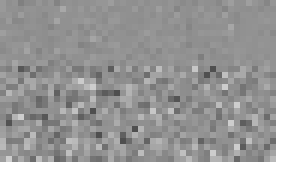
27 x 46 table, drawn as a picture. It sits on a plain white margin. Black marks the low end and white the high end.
No overall slope runs across the table. The grain is fine, like static. No single row or column stands out from its neighbours. The top part is calmer, up to a seam about 40% of the way down. A few values lie far out on both sides of the bulk.
